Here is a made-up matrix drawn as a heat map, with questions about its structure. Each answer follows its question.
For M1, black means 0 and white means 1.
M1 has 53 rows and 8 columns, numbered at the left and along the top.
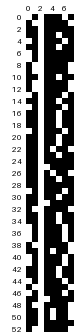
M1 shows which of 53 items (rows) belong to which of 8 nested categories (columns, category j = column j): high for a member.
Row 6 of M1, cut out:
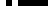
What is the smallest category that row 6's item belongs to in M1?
0
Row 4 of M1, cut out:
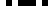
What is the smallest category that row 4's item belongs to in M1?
6
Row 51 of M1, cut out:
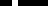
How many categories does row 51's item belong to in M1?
1
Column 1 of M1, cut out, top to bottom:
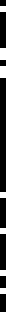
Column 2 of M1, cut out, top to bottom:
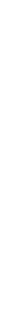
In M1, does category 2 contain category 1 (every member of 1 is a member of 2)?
yes
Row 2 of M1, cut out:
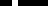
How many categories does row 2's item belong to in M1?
1
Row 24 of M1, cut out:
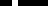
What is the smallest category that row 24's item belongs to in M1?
2
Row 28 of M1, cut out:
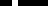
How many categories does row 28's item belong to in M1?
1
